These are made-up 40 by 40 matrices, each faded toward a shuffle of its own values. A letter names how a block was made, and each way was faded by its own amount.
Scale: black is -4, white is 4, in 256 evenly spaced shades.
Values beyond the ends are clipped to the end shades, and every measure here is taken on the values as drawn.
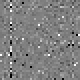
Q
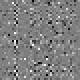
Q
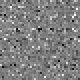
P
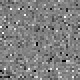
P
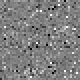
P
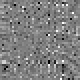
Q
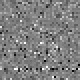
P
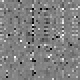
Q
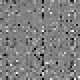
Q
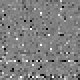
P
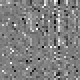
Q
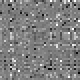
Q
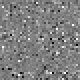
P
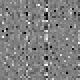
Q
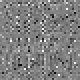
Q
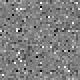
P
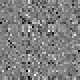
Q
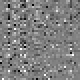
Q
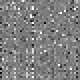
Q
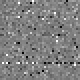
P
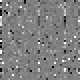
Q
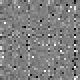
Q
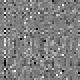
Q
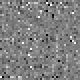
P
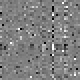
Q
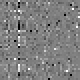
Q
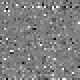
P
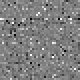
P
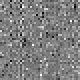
Q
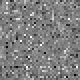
P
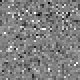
P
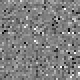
P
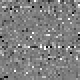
P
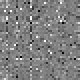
Q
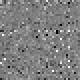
P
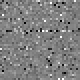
P
